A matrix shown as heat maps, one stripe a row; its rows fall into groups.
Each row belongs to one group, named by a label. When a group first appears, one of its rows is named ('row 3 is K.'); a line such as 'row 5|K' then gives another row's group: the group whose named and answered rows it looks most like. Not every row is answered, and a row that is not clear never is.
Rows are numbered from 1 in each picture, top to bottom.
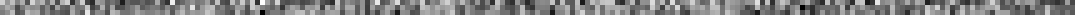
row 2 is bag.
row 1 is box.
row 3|bag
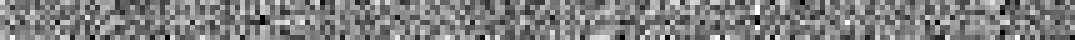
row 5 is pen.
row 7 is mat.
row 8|box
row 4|bag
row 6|mat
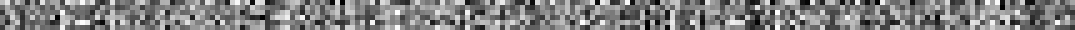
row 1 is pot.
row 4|pen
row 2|bag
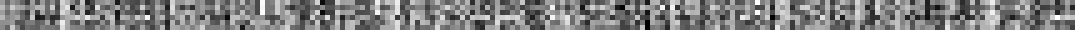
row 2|box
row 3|pen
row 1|pen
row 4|pot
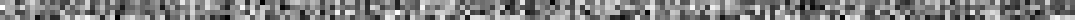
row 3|bag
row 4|pot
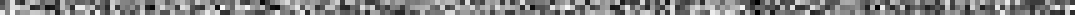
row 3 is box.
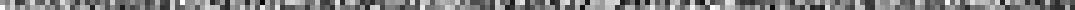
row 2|box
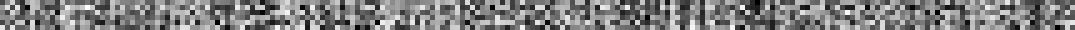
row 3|pen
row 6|pen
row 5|pot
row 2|pot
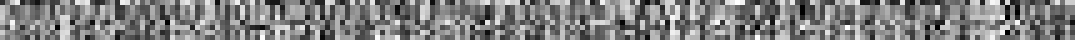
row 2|mat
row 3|mat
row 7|mat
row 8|pen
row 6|pen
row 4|mat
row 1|pot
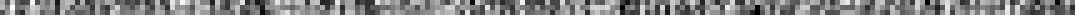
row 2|box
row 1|pen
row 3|bag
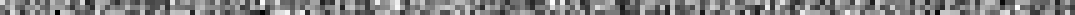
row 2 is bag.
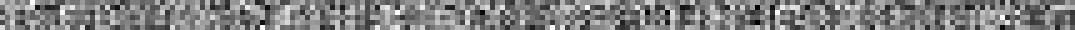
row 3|bag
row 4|pen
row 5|bag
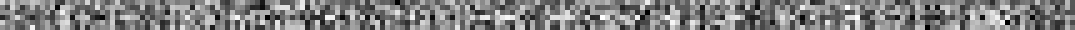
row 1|box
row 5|mat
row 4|pot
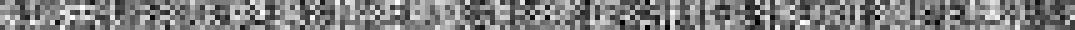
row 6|bag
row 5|box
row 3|mat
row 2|pot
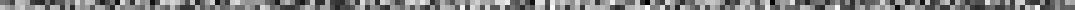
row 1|pot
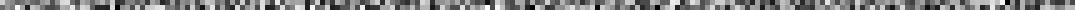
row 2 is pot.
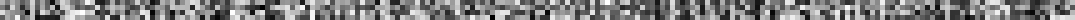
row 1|pot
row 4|pot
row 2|pen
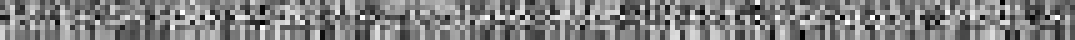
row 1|bag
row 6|box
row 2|bag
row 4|pot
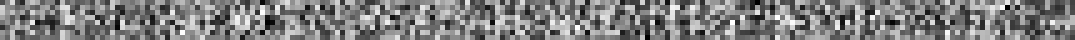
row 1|bag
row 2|mat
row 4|pot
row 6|pot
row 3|box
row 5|pot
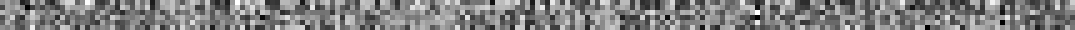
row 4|bag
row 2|pot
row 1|pot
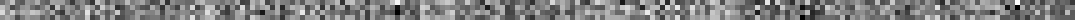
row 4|bag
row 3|box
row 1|bag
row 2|mat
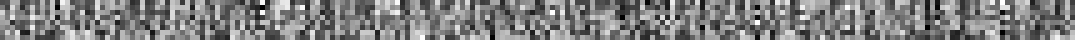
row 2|pen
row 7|pot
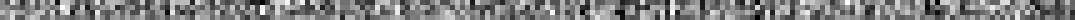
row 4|bag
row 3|box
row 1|pen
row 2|mat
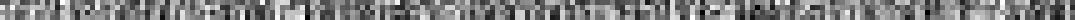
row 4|mat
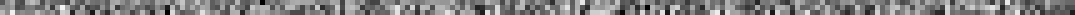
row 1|bag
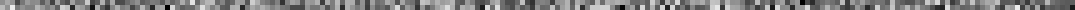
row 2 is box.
